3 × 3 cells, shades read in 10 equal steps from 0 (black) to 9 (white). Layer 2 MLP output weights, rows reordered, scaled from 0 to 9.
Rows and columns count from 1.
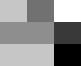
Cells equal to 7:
3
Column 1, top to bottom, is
7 5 7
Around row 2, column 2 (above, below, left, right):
4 7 5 2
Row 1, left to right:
7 4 9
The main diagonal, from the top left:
7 5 0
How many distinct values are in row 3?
2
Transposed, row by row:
7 5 7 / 4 5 7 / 9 2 0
